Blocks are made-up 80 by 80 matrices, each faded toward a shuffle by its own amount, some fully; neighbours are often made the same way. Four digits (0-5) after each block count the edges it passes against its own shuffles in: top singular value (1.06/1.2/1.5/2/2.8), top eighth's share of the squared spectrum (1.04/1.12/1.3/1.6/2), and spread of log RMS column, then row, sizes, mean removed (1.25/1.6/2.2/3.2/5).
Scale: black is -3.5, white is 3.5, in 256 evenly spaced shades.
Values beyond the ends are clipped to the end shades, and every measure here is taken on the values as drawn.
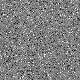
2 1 0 0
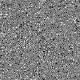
3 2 1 0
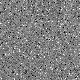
1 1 0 0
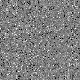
3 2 1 1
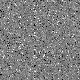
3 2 1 0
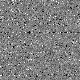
1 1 0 2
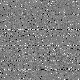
3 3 0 2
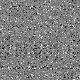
3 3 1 2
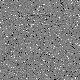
1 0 0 0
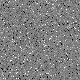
0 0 0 0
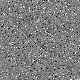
0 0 0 0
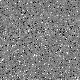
2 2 0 1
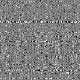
4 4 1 3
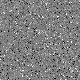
0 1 0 0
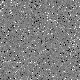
0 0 0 0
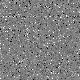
2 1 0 0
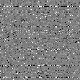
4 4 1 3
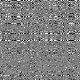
4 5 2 3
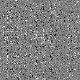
2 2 2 2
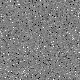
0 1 0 0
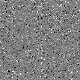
1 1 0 0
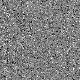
0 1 2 0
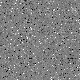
2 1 0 0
